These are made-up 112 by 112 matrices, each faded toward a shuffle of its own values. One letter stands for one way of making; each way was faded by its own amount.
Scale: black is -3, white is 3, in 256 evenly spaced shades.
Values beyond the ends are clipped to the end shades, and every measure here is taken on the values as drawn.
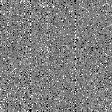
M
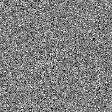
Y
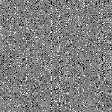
M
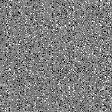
M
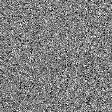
Y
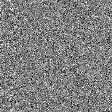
Y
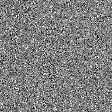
Y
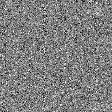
Y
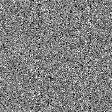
Y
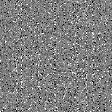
M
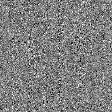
Y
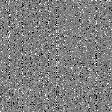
M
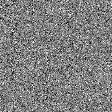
Y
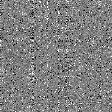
M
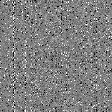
M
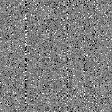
M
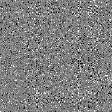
M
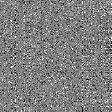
M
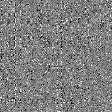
M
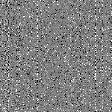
M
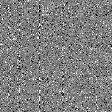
M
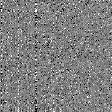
M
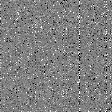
M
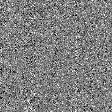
Y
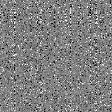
M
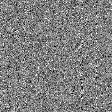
Y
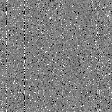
M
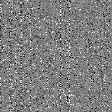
M
